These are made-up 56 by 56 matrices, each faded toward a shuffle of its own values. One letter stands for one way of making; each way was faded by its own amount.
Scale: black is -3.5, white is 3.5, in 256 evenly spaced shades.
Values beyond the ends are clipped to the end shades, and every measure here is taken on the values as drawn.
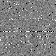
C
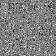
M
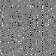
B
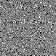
C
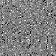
M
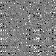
B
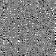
M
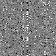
M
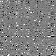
B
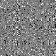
M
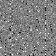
M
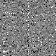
M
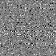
C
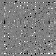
B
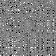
B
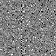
M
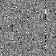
M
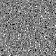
M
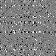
B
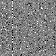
M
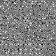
C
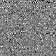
C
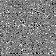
C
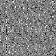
M
